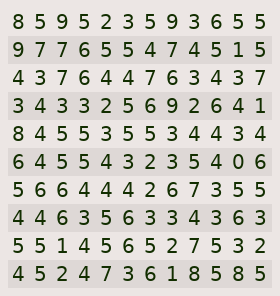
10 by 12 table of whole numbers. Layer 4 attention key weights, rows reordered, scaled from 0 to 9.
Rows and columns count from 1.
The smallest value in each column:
3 3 1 3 2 3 2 1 2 3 0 1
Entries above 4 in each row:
9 9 5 4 5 5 7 4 7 7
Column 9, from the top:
3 4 3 2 4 5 7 4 7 8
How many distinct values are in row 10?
8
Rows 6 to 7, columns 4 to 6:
5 4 3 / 4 4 4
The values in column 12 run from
1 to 7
